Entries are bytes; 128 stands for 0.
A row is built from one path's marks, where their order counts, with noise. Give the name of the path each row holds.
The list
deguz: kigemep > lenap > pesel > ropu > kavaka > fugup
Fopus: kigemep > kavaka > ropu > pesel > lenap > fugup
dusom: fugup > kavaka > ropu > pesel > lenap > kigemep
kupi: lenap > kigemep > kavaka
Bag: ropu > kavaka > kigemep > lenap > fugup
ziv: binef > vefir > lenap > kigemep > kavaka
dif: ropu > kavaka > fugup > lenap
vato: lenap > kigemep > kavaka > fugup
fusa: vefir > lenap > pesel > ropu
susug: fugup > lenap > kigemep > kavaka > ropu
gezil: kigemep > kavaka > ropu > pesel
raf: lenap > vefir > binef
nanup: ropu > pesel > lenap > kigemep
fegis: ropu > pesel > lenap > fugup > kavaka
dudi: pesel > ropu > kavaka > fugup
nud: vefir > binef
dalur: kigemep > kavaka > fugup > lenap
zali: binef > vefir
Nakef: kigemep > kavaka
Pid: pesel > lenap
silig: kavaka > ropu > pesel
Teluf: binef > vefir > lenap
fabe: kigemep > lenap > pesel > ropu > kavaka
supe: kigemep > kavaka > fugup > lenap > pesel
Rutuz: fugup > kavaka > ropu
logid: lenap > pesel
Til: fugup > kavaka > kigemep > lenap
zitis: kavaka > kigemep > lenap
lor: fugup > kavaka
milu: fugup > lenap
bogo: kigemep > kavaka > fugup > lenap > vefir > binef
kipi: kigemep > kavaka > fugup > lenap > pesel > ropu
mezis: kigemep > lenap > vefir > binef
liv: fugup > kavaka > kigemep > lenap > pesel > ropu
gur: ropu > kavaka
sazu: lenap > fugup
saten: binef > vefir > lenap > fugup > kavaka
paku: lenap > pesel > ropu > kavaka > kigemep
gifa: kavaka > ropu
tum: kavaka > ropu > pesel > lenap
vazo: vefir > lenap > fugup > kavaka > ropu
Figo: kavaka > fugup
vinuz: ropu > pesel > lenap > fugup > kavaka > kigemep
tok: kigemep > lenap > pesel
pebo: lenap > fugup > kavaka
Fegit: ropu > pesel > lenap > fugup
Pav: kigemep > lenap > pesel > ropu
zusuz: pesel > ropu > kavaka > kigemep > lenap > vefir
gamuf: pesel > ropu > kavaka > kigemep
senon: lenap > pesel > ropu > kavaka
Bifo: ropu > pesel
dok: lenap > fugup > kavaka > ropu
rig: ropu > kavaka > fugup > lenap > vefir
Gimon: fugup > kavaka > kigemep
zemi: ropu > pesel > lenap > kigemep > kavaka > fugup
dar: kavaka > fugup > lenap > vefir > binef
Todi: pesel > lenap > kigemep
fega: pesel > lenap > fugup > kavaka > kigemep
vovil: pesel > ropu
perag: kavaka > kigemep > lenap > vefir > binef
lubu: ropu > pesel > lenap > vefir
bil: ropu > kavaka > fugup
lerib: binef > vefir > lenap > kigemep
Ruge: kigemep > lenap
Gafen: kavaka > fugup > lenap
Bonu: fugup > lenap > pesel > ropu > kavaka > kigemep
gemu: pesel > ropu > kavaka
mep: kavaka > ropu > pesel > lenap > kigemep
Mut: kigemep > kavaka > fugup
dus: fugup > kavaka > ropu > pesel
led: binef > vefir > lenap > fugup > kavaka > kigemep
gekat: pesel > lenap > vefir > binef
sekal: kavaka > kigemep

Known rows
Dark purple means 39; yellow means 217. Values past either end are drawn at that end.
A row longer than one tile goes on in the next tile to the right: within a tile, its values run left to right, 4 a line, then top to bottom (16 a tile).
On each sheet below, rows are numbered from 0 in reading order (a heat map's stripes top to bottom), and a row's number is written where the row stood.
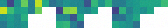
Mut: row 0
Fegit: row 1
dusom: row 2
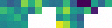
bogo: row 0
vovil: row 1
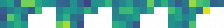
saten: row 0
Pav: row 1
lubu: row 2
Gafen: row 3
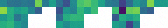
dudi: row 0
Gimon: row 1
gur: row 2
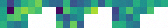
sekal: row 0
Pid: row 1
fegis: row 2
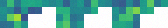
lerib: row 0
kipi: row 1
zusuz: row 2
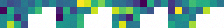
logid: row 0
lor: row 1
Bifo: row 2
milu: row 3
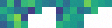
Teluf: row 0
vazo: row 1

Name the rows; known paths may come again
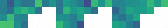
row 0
paku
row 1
nanup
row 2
mep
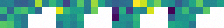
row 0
gemu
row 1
Mut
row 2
lor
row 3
dok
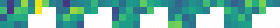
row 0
Nakef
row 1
Bag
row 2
vazo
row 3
senon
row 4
bogo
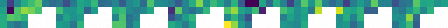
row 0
sekal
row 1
dif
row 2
kipi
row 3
Rutuz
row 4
vovil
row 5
dalur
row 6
bil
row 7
mezis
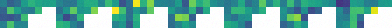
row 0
dus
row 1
tum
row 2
Figo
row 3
ziv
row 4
lubu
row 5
lerib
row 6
Ruge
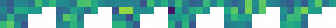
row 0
fabe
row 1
led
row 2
Fegit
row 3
Todi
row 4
vato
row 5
zusuz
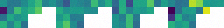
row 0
fega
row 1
deguz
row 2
gekat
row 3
pebo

